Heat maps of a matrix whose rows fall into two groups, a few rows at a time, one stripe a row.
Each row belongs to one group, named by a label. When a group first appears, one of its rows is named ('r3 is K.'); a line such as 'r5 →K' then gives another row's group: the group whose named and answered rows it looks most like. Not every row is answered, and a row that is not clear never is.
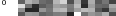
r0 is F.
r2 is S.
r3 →F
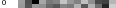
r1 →S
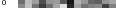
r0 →F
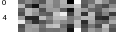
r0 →F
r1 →S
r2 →F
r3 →F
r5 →S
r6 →F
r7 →F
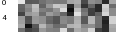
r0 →S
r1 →F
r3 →F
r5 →S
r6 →S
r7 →S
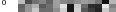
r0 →S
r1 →F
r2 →F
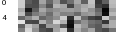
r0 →S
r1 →S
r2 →S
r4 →F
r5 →S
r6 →F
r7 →F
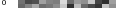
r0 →S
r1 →F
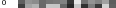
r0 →F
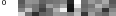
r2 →F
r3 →S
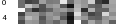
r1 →F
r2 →S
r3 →F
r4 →F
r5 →F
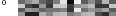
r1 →S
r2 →F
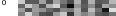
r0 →S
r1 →F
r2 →S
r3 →F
